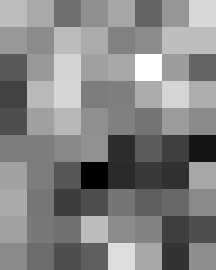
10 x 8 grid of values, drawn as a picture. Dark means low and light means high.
Roughest part: bottom middle. Ninth with the lowest average: centre. Ninth with the highest average: top right.
